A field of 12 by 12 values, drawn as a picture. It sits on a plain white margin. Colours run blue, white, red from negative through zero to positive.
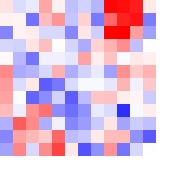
Ninth with the highest average: top right. Mirror symmetry: none. Odd patch: higher, in the top right.
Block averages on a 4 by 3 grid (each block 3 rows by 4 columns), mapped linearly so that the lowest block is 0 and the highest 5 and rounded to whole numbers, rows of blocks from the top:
115 | 112 | 201 | 211
